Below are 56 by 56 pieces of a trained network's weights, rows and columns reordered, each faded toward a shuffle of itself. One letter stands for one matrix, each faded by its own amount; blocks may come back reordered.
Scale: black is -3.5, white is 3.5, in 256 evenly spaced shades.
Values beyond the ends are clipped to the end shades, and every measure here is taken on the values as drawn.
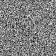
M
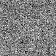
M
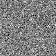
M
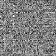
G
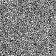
M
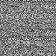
G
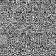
G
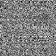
G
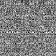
G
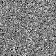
M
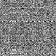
G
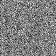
M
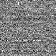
G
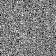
M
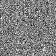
M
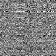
G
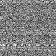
G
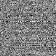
G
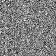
M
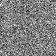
M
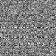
G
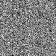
M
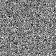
M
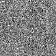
M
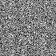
M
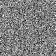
M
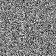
M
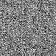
M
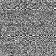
G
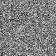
M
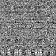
G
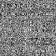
G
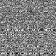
G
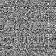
G
